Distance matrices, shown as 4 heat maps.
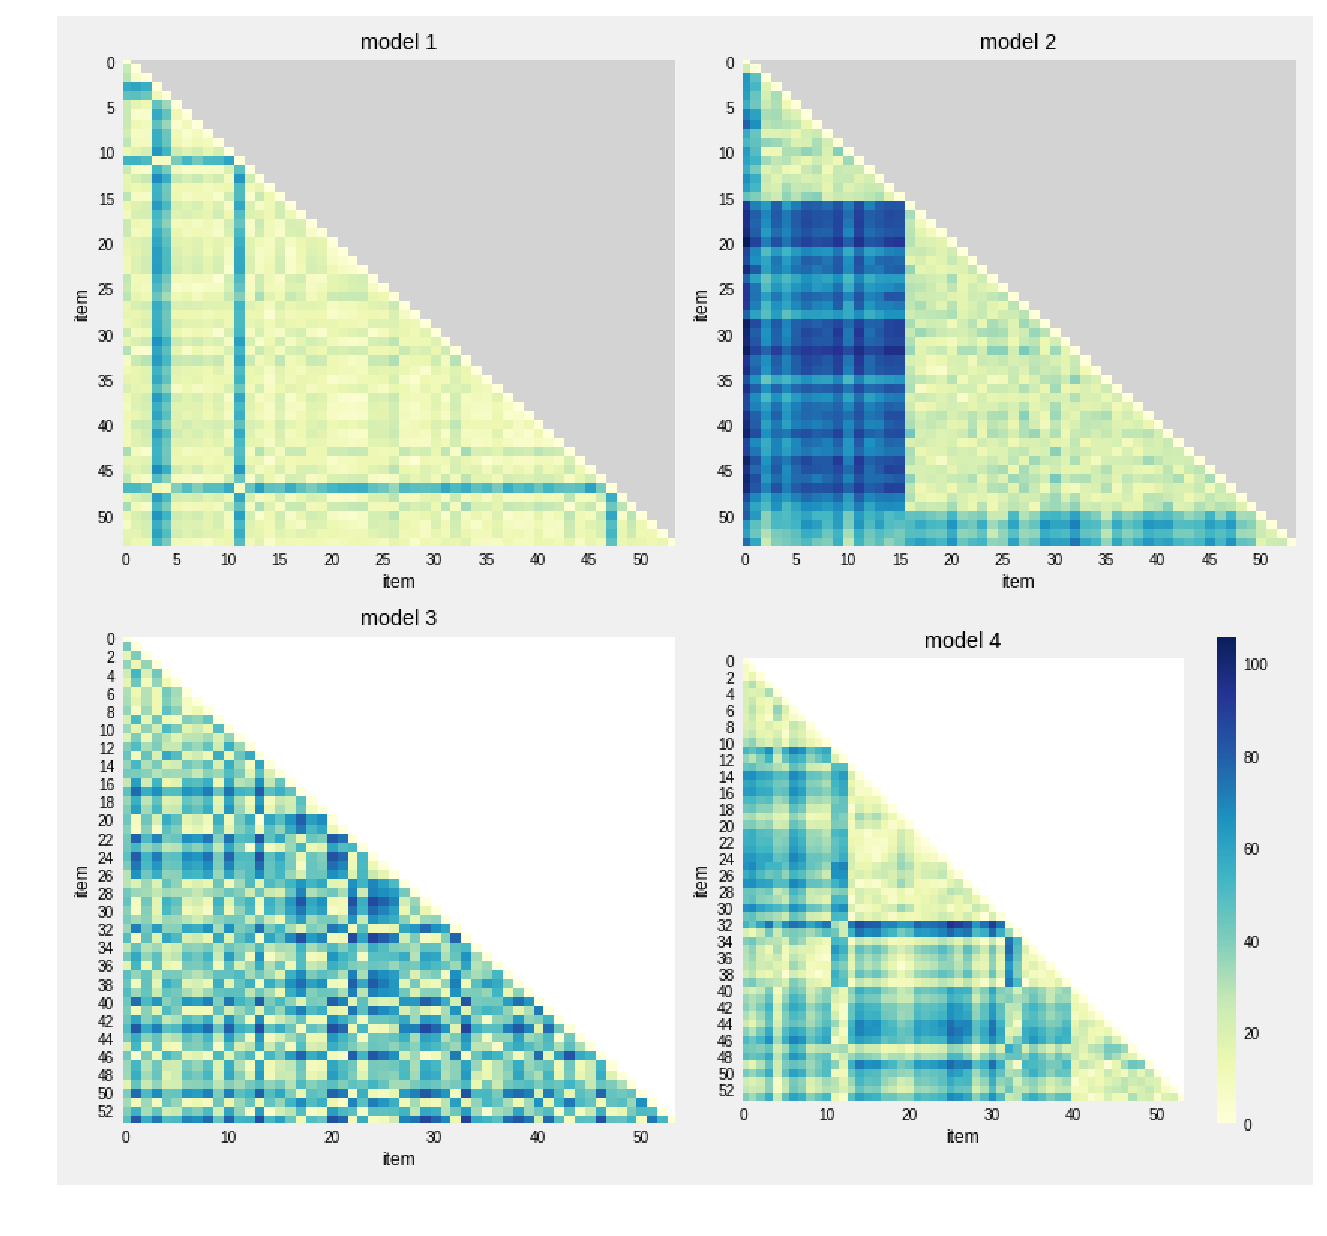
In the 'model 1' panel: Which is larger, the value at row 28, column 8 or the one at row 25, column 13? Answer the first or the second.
the second
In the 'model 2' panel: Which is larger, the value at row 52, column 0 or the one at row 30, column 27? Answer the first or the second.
the first
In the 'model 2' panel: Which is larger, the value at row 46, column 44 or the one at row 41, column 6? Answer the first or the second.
the second
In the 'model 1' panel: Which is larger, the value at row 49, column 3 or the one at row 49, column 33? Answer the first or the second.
the first
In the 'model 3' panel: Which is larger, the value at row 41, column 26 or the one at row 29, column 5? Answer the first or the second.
the first
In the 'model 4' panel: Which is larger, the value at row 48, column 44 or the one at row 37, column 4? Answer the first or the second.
the first
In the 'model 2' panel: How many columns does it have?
54
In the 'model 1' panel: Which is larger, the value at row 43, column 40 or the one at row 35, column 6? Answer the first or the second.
the first
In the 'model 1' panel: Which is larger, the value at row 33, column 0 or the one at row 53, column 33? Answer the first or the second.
the second
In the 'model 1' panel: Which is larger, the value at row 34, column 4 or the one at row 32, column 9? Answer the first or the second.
the first
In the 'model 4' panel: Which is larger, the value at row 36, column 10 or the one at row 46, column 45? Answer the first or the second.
the second
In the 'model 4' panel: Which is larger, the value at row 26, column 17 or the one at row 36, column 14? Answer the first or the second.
the second
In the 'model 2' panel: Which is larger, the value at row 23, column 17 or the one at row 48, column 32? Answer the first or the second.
the second
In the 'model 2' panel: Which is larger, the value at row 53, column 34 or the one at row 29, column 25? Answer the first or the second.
the first
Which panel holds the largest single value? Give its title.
model 2
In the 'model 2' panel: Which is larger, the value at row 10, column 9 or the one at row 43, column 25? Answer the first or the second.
the first
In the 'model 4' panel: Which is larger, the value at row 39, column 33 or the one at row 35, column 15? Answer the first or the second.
the first
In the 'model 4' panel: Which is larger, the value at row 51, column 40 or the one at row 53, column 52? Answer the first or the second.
the second
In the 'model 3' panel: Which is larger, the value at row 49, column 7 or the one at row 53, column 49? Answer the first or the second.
the second
